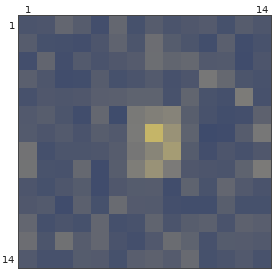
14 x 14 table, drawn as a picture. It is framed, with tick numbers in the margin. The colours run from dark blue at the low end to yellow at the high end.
In the centre lies a patch that is higher than the rest. On average the colour sits 30% of the way up the scale. The centre is the ninth with the highest average. Values change most from cell to cell in the centre. There is no overall slope. The values are skewed, with a long tail toward high values.
